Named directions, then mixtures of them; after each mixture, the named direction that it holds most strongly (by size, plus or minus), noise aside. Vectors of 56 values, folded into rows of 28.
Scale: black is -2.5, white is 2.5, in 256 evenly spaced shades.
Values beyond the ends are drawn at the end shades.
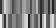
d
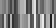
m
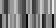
d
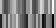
d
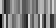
d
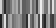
d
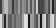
d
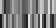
d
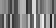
m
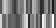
d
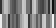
d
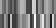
m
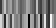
d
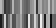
d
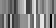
m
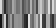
d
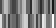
d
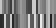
m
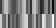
d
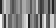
d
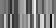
m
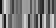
d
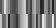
d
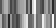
m
